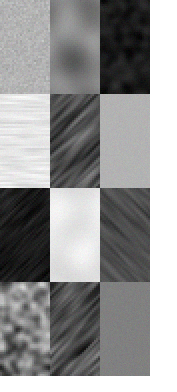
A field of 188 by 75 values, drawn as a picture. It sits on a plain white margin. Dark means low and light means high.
The table splits into 4 rows of 3 panels. Panel 1,1: high, fine-grained, faint in contrast. Panel 1,2: middling, smooth. Panel 1,3: very low, blotchy, faint in contrast. Panel 2,1: very high, streaked across, faint in contrast. Panel 2,2: low, slanting up to the right. Panel 2,3: high, flat. Panel 3,1: very low, slanting up to the right, faint in contrast. Panel 3,2: very high, smooth, faint in contrast. Panel 3,3: low, slanting down to the right, faint in contrast. Panel 4,1: middling, blotchy, strong in contrast. Panel 4,2: low, slanting up to the right. Panel 4,3: middling, flat.
